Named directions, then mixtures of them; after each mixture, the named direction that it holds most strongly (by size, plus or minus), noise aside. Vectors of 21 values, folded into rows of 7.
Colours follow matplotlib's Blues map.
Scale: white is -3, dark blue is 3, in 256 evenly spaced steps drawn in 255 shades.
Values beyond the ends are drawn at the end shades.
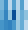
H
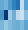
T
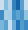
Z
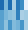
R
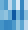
H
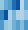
T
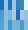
R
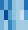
Z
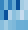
T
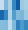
Z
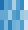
R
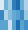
Z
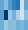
T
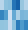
Z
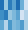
R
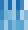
R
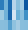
Z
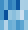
T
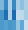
H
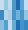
Z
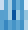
H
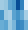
Z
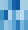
T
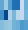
T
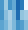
R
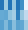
R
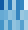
R
